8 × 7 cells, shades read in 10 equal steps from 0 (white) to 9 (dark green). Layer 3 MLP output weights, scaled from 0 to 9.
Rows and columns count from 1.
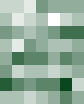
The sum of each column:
33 26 27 34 28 40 33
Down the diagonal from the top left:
2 1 3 4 4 3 2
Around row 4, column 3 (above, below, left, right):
3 6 1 4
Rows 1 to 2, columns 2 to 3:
2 1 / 1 2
